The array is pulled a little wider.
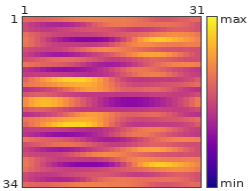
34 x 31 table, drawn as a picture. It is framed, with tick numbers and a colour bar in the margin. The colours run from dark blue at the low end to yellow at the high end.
There is no overall slope. The values follow a bell shape. The grain runs across in streaks. The top and bottom halves mirror each other.
